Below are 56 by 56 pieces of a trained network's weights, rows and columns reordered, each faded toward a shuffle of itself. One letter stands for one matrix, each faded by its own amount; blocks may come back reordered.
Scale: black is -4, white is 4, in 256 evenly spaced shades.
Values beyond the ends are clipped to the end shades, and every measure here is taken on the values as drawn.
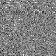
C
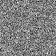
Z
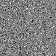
C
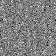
C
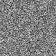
Z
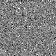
C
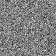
Z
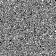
C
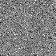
C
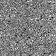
C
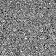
C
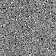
C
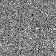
C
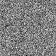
Z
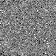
C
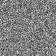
Z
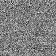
Z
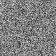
Z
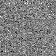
C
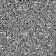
C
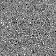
C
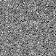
C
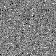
C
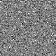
C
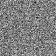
Z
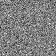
Z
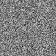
Z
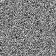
Z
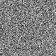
Z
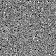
C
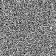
Z
